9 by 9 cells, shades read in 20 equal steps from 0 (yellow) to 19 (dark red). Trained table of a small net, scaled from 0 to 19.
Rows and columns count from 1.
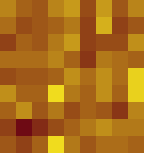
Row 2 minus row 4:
0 3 2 3 -2 -1 -5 4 1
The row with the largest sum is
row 8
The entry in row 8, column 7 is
7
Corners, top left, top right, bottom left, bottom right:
8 8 12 11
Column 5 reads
6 9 6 11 7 9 13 11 9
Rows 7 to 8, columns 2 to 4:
7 12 9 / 19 16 13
